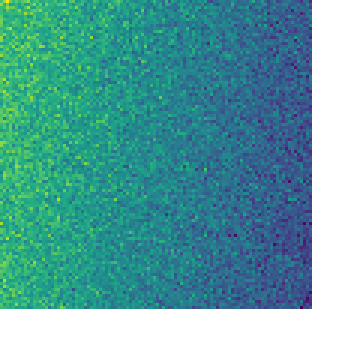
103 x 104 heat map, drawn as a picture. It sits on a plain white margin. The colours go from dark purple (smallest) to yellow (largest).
Values rise toward the left. No row or column stands out. No regular stripes run through it. Fine speckle covers the field.
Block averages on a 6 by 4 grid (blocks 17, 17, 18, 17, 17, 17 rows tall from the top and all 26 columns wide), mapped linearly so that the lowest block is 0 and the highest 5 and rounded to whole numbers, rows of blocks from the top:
5421 | 5320 | 5320 | 5320 | 4320 | 4310
